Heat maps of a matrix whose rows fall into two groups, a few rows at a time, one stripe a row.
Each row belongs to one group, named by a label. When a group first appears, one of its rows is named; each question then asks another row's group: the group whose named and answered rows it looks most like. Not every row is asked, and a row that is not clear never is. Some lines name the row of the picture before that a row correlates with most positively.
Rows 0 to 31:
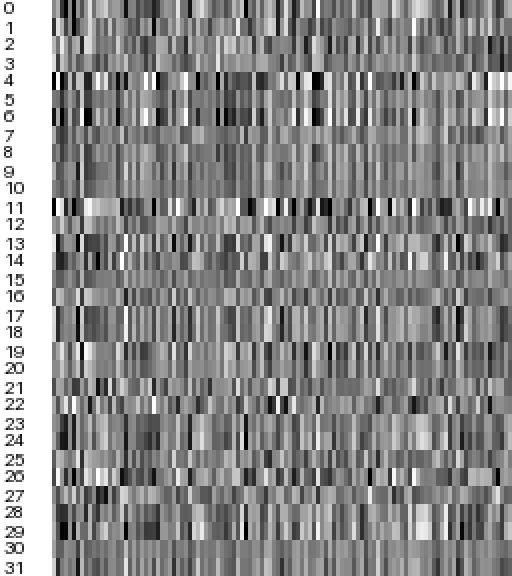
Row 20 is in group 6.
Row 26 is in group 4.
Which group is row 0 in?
4
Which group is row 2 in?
6
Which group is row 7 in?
4
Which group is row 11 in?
4
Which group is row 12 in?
6
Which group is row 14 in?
4
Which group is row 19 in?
6
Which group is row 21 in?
4
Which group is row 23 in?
4
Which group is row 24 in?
4
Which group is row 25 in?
6
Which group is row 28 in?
4
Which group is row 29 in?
4
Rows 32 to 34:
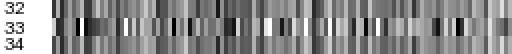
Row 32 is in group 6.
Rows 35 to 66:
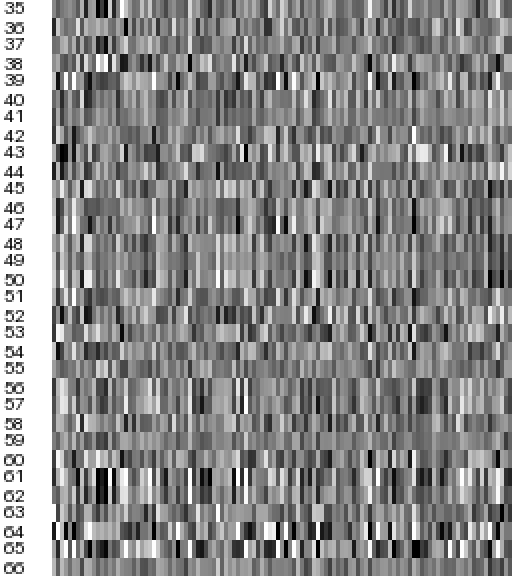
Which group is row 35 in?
4
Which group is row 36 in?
6
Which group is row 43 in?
4
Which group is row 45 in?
6
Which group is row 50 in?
6
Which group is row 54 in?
4
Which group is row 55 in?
4
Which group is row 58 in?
6
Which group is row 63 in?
6
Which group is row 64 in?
4
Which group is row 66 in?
6
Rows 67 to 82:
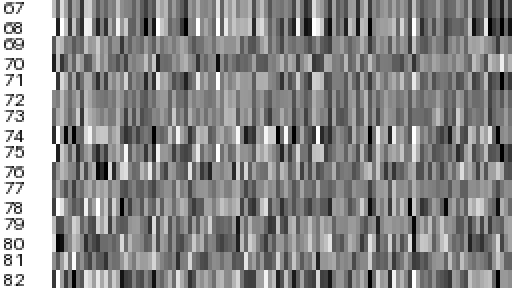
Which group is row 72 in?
6
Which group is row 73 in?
6
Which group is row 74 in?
4
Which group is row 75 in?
6
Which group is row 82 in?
4
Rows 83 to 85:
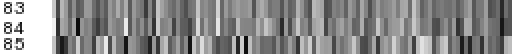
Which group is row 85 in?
4
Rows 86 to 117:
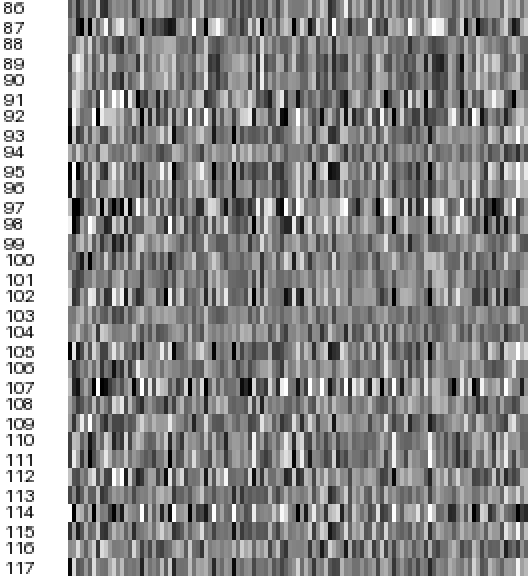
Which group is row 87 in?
4
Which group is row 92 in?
6
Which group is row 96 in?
6
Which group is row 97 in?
4
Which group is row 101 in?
4
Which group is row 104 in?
6
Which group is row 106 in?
4
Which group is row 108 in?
4
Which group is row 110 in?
4
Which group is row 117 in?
6
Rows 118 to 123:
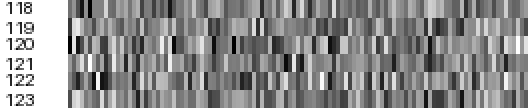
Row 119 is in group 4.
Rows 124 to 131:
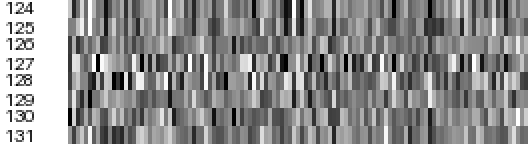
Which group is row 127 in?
6
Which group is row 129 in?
4
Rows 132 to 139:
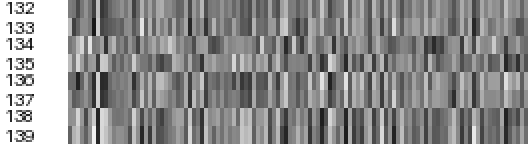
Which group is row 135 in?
6
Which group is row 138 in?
6
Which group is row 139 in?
6
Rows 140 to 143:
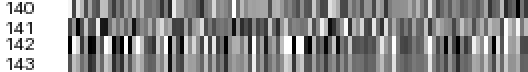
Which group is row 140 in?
6
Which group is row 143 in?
4
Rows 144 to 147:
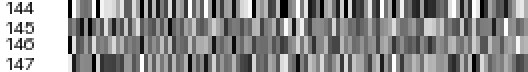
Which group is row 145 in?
4
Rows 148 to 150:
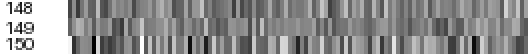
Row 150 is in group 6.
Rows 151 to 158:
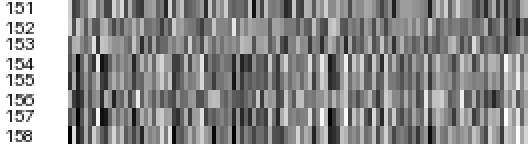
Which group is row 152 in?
6
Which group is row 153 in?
6
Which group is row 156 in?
4
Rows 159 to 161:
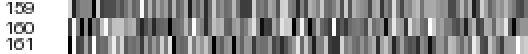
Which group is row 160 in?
4
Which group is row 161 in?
6
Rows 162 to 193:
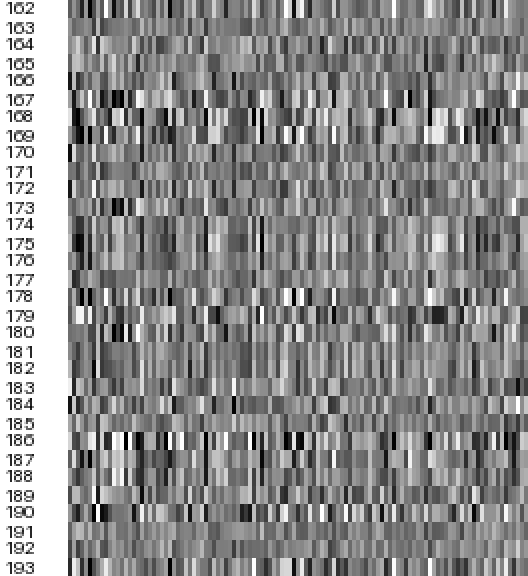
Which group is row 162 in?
4
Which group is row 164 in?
6
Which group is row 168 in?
4
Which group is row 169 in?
4
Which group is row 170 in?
6
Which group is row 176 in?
4
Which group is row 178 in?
4
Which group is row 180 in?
4
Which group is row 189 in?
6
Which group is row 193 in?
4
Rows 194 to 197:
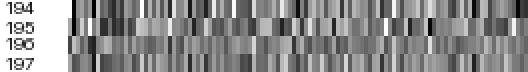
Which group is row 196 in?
4
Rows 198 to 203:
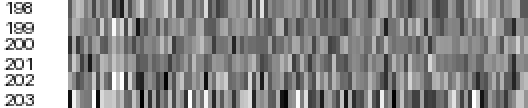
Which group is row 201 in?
4
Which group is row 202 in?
4
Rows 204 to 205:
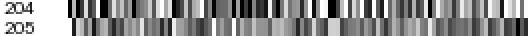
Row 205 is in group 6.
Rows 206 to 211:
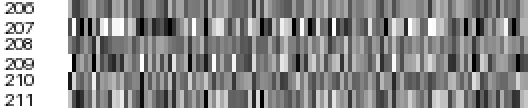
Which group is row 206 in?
4
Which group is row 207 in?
4
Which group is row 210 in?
6
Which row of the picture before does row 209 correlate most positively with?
205
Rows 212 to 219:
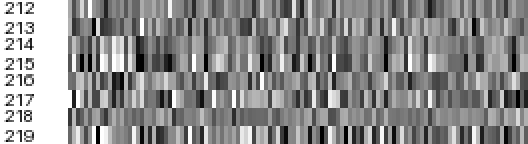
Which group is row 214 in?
4
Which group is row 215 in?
4
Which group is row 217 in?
6
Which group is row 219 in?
6
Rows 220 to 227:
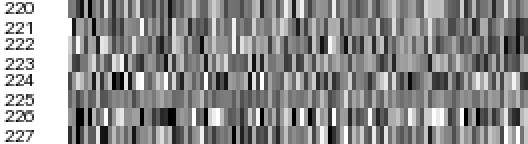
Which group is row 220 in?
4
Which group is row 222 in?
6
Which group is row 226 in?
4
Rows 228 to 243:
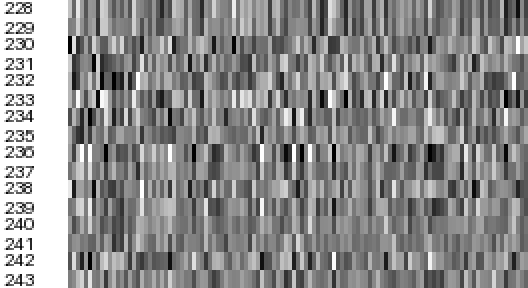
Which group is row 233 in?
6
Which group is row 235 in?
4
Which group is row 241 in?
4
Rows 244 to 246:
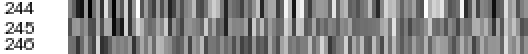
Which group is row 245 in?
4
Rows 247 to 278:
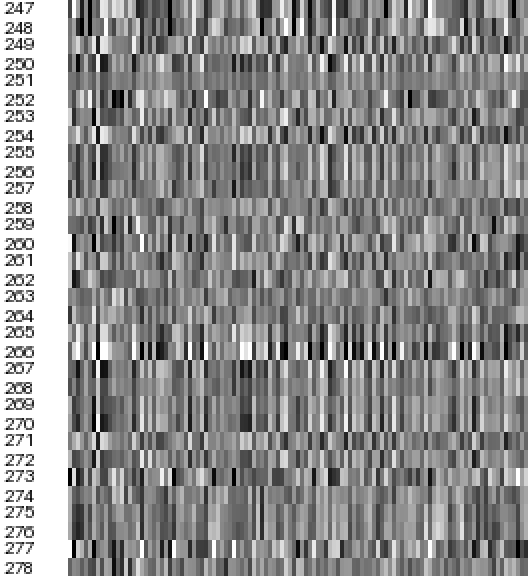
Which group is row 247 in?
4
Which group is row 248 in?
4
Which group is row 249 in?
6
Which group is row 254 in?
6
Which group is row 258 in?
6
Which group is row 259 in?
4
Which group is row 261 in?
6
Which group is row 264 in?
6
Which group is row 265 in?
6
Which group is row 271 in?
6
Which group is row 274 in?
4
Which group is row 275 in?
4
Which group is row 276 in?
4
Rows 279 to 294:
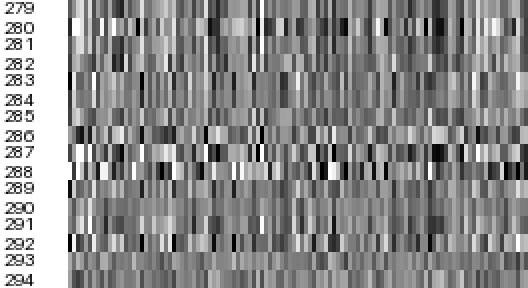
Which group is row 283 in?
6
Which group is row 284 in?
6
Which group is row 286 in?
4
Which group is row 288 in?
6
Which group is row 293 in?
6
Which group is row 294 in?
4
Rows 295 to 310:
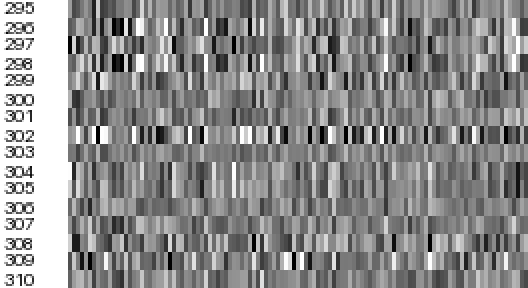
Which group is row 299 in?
6
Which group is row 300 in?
4
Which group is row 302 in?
6
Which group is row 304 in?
6
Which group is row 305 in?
6
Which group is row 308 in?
4
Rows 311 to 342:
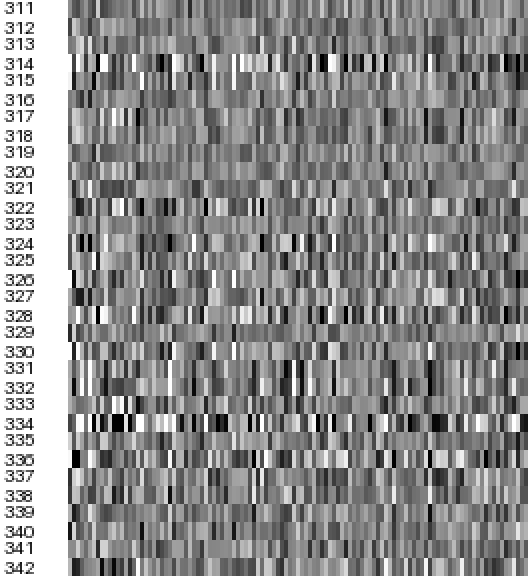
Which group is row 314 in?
6
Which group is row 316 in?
4
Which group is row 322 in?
4
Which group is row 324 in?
4
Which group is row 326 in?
6
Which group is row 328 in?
6
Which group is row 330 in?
6
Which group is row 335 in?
6
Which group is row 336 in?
4
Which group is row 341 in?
6
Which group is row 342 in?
4
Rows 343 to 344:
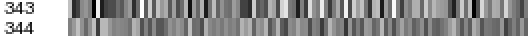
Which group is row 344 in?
6
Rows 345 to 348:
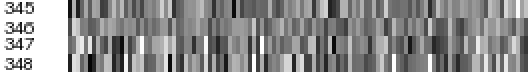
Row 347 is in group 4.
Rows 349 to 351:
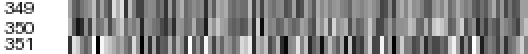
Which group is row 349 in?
4
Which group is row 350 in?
4
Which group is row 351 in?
6
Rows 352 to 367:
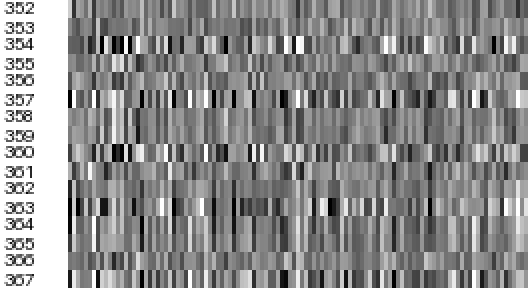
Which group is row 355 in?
4
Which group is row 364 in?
6
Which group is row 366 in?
4
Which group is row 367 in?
6
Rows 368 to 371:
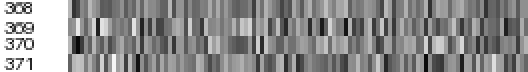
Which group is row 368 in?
4
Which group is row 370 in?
4
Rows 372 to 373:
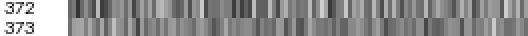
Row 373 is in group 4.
